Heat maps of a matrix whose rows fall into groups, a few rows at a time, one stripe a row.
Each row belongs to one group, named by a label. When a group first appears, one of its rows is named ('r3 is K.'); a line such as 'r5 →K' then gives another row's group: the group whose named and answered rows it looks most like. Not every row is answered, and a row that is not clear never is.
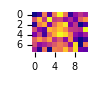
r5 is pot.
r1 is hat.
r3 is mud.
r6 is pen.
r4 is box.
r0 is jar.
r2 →jar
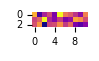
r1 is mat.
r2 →box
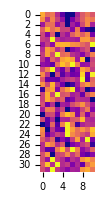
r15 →jar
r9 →pen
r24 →mud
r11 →mat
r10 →box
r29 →mat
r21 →pen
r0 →mat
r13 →pen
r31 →mat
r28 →box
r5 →mat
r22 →jar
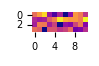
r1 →mud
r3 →box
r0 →mat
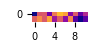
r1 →pot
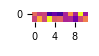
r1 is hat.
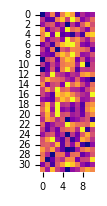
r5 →mud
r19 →hat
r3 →mud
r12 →mat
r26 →pot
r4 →hat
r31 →mat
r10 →pen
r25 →mat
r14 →mud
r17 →box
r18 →hat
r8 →box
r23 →pen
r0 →jar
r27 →mat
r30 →box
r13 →pot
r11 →jar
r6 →box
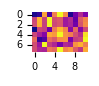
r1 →hat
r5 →mud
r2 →hat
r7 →mud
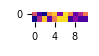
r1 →jar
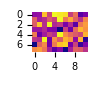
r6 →jar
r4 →mud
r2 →hat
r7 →mat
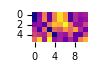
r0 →jar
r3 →pen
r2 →box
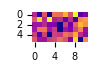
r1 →hat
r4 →pen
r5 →pen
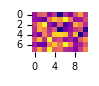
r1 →box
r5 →hat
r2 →mat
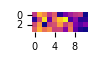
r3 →pot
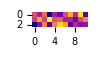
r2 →jar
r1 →hat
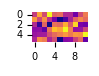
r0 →hat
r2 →pen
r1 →mat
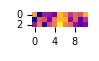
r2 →box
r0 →mud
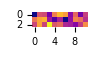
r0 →jar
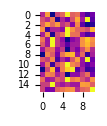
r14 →mat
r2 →pot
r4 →box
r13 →mud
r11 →jar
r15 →mud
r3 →mud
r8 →jar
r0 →box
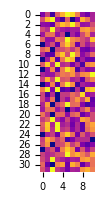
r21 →mat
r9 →jar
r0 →box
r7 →box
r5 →mud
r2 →box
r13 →hat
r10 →hat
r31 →mat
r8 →box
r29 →mat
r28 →mud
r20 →box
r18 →box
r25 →pot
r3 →mat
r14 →jar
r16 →pen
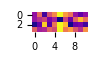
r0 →box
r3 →mud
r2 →jar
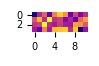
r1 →hat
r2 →mat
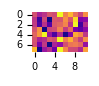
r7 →mud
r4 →mat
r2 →pen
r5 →mud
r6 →pen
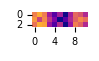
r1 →mat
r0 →mat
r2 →mat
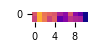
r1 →pot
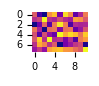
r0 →box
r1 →mat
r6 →pot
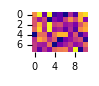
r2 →hat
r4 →jar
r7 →pen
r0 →hat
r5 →pot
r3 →hat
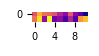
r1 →hat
